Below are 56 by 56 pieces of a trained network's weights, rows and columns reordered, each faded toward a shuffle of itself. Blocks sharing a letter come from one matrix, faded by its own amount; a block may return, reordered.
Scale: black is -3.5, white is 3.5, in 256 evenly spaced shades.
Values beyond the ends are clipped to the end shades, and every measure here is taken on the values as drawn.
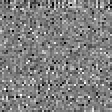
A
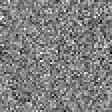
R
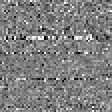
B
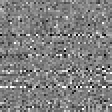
B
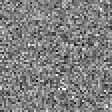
R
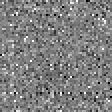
A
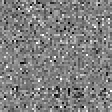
A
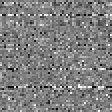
B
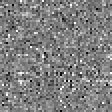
A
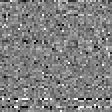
B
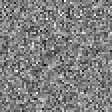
R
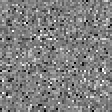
A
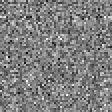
R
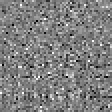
A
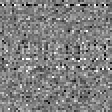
B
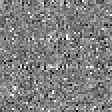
A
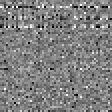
B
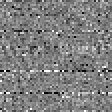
B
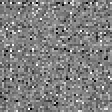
A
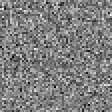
R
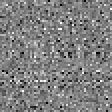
A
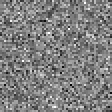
R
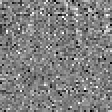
A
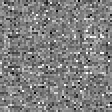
A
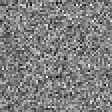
R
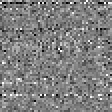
B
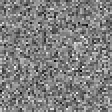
R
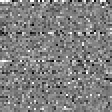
B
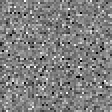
A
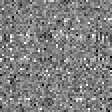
A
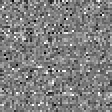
A
